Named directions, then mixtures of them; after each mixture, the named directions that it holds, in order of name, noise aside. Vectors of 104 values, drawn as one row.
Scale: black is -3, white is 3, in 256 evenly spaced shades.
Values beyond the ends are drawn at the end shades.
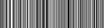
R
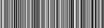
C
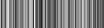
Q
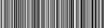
C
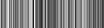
Q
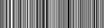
R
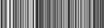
Q, R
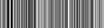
Q, R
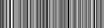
C, R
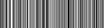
R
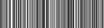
C, R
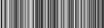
C, Q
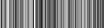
Q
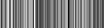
Q, R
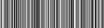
C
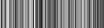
Q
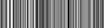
Q, R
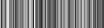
Q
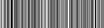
C, R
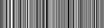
R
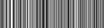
R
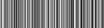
C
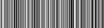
C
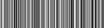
C
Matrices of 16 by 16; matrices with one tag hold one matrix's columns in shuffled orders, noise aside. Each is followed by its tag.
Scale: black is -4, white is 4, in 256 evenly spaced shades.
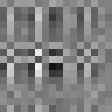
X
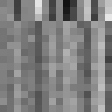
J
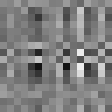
X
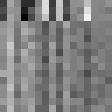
J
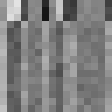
J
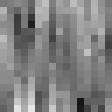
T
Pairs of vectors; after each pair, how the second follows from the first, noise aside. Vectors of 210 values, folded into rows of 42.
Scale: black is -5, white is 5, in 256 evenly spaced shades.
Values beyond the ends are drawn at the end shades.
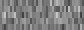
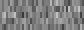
copied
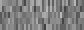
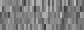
copied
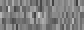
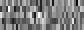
scaled up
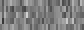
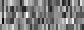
scaled up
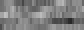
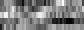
scaled up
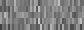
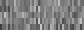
copied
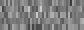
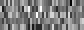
scaled up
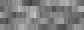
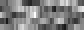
scaled up
